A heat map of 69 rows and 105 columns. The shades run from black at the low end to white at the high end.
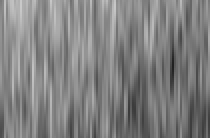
The values follow a bell shape. The halves do not mirror each other. The top left is the ninth with the highest average. Streaks run downward. The field climbs toward the top left.
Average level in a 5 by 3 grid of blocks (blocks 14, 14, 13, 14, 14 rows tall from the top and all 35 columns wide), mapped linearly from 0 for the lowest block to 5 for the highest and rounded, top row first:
543
432
321
321
210
